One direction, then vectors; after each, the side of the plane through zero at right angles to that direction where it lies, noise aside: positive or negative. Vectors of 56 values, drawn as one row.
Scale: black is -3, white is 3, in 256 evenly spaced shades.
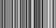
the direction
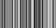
positive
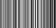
negative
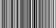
positive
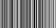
positive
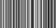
negative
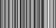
positive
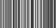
negative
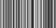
negative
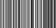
negative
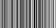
positive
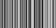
positive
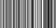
negative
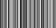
positive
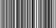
negative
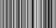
negative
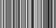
negative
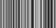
negative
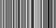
negative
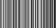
negative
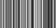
negative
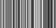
negative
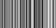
positive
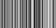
positive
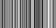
positive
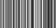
negative
